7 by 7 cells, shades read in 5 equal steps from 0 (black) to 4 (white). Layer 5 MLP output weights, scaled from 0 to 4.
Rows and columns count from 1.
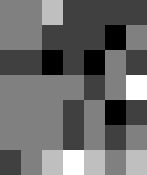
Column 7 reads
1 2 1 4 1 2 3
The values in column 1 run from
1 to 2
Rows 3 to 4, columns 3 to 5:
0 1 0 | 2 2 1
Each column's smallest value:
1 1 0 1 0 0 1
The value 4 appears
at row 4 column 7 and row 7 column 4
